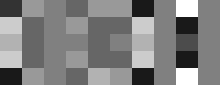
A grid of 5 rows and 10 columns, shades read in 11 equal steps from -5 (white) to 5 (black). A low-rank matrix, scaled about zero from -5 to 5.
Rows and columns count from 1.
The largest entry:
4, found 5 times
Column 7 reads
4 -3 -2 -3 4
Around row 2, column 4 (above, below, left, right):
1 0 0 1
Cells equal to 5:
0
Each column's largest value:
4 1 0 1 1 1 4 0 4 0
